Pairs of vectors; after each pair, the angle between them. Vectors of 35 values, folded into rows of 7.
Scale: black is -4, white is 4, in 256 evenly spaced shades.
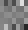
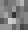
partly aligned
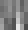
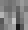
nearly opposite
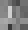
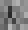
nearly opposite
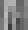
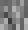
orthogonal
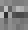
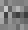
nearly parallel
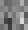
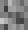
partly opposed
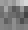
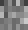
partly opposed
